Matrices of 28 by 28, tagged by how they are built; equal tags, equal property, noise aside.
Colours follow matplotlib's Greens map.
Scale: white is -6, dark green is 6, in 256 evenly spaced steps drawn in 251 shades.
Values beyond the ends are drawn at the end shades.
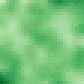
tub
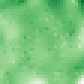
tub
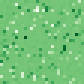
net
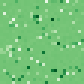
net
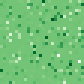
net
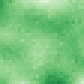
tub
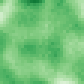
tub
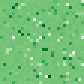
net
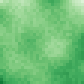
tub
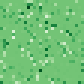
net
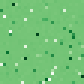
net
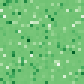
net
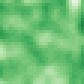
tub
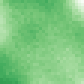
tub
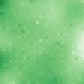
tub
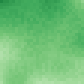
tub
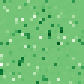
net
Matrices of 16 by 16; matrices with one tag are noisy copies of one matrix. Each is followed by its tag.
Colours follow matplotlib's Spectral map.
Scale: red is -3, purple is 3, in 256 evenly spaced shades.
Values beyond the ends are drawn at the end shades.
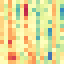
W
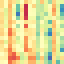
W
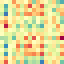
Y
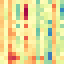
W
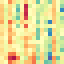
W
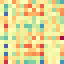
Y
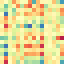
Y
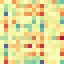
Y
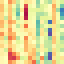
W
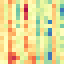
W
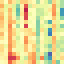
W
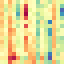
W
